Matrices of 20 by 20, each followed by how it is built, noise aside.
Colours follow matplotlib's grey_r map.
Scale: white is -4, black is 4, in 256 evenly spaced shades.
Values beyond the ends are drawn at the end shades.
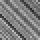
Toeplitz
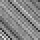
Toeplitz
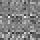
low rank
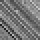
Toeplitz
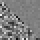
lower triangular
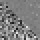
lower triangular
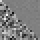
lower triangular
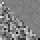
lower triangular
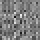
low rank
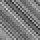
Toeplitz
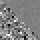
lower triangular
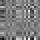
low rank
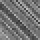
Toeplitz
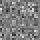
low rank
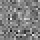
low rank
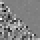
lower triangular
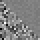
lower triangular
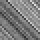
Toeplitz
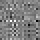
low rank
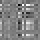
low rank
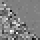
lower triangular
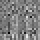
low rank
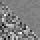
lower triangular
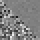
lower triangular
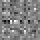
low rank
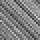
Toeplitz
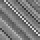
Toeplitz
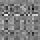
low rank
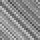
Toeplitz
